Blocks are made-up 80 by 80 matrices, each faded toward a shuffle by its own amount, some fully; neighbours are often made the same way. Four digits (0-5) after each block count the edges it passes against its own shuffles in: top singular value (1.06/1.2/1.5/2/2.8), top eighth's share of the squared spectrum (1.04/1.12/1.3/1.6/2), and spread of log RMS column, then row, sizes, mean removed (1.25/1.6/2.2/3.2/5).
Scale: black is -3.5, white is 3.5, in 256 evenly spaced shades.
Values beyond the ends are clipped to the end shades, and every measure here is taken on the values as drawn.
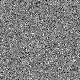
0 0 0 0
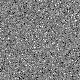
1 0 0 0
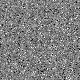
1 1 0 0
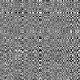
5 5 4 4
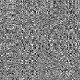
4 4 2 2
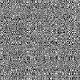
4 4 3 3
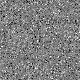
2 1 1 0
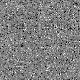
3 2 0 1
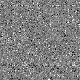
3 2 0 1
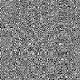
4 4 2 2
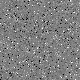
0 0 0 0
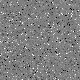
0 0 0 0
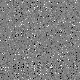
2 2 1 1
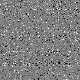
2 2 1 2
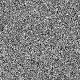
0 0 0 0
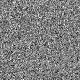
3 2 0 0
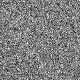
1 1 0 0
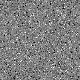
3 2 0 1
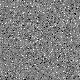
2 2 0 0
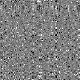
4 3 2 2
